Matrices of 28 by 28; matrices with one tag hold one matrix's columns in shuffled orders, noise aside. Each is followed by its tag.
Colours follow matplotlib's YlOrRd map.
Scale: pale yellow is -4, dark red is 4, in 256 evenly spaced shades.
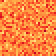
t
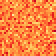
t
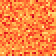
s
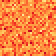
t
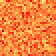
t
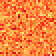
s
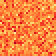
t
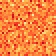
t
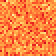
t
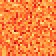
t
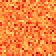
t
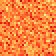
t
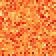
s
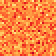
t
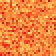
t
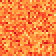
t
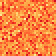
s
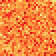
t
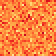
s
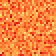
s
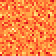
s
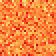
t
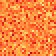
s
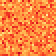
t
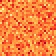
t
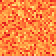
s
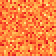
t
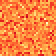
s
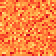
s
